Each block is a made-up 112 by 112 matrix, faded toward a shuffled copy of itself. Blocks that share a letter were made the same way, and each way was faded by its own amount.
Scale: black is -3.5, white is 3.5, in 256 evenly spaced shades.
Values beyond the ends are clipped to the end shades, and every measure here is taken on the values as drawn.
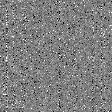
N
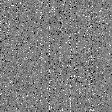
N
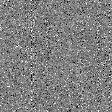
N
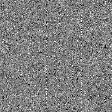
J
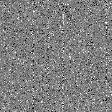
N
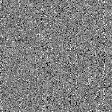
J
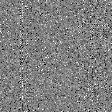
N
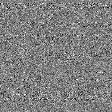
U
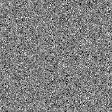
J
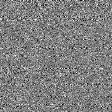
U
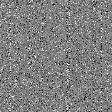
N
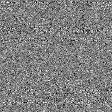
U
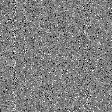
N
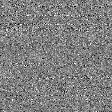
U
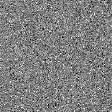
J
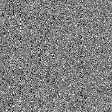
J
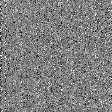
J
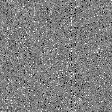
N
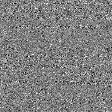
U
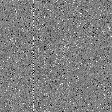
N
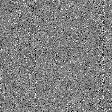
N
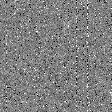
N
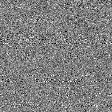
U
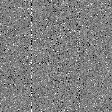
N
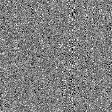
J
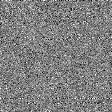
U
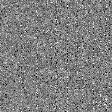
J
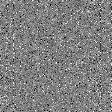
N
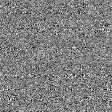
U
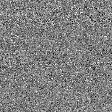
U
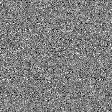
U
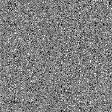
J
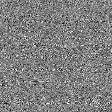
U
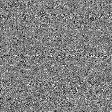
U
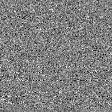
U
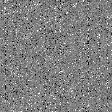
N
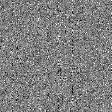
J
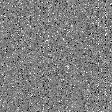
N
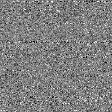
U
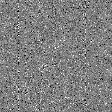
N
